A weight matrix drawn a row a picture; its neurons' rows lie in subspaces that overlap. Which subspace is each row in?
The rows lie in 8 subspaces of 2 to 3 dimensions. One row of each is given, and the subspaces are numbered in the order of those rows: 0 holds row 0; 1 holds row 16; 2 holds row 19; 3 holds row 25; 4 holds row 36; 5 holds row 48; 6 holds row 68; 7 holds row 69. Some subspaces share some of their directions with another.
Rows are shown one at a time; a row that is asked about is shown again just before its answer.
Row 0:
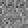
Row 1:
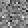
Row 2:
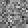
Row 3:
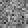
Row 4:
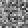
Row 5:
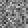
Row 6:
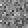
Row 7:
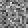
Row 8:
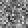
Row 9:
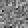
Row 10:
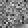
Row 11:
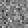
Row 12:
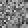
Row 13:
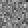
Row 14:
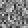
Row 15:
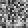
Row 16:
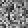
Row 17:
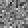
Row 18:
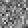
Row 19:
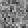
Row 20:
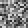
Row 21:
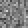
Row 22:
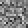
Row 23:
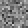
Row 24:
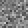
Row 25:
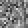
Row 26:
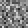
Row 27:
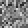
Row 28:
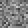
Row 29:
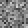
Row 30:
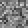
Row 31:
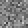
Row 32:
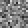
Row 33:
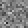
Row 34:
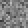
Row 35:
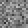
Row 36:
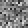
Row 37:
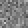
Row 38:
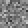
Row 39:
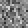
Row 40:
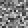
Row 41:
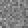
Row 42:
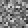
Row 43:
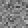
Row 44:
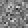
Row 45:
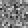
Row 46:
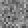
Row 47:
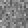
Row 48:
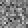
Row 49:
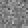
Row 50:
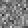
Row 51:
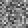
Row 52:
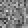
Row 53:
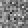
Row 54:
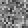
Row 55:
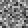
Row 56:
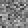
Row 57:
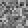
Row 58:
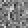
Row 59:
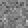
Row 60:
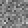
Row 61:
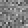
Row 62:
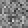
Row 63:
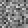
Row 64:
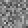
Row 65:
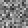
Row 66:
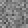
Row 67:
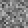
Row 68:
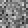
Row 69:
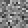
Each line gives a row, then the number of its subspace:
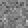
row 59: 4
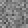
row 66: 6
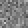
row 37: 7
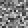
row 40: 0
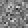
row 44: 3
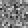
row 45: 1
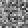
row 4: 6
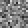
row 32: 7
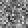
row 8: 0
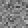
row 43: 3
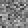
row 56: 5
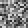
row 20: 5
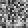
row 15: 5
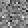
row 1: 7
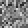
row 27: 0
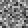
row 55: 3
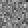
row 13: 7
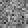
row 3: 0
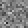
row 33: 6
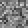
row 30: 4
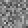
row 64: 1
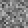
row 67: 6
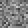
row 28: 1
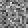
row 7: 2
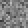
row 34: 6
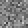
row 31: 4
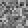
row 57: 4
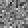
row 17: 0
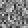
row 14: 1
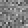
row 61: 4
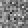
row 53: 6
